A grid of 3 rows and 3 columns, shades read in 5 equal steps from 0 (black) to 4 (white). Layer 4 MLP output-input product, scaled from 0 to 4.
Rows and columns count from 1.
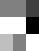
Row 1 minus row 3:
-1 0 -3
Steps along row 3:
down up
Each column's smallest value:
2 2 0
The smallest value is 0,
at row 2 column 3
